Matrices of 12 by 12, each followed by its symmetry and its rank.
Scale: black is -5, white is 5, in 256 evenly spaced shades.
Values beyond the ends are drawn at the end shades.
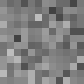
antisymmetric, full rank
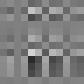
neither, rank one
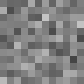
neither, full rank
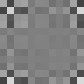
symmetric, rank one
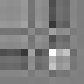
symmetric, rank one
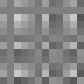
symmetric, rank one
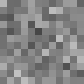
neither, full rank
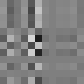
neither, rank one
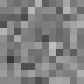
neither, full rank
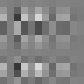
neither, rank one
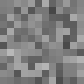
antisymmetric, full rank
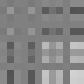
symmetric, rank one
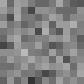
neither, full rank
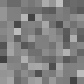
antisymmetric, full rank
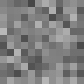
antisymmetric, full rank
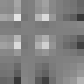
symmetric, rank one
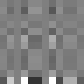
neither, rank one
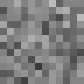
neither, full rank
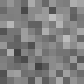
antisymmetric, full rank
